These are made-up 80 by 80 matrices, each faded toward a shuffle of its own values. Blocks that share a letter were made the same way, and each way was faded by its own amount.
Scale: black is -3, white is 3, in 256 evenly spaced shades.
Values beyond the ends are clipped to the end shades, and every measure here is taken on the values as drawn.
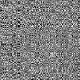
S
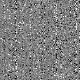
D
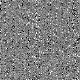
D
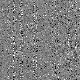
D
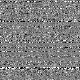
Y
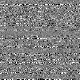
Y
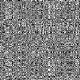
S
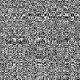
S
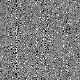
D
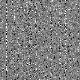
D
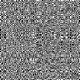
S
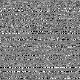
Y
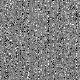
D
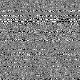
Y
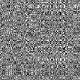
S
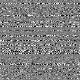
Y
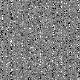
D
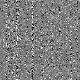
D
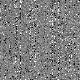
D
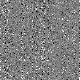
D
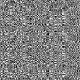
S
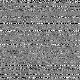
Y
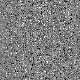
D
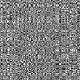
S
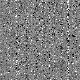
D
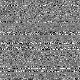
Y
